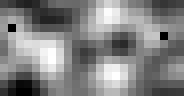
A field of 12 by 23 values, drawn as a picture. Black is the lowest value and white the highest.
There is no overall slope. There are no regular stripes. There are two isolated cells, each far lower than the cells round it. The middle left is the ninth with the highest average.
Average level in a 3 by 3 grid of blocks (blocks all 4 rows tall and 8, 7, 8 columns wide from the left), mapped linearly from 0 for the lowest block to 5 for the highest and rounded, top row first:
042 / 511 / 142
